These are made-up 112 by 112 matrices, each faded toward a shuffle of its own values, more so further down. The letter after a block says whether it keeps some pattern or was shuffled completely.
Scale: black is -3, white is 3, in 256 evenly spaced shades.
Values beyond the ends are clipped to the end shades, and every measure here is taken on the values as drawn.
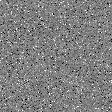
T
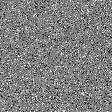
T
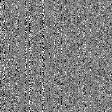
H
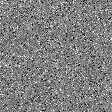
T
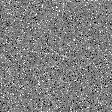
T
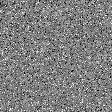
T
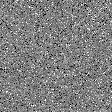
T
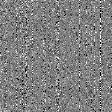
H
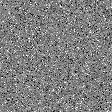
T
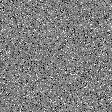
T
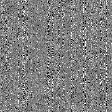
H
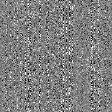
H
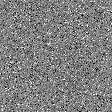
T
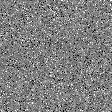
T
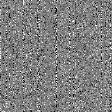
H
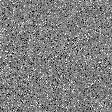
T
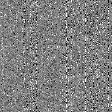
H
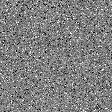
T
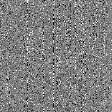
H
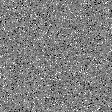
T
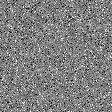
T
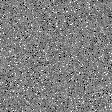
T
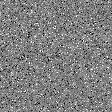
T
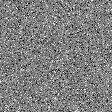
T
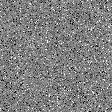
T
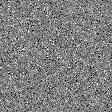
T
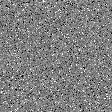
T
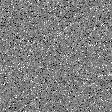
T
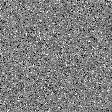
T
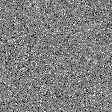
T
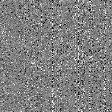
H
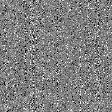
H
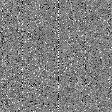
H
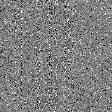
H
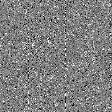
H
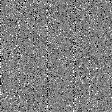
H
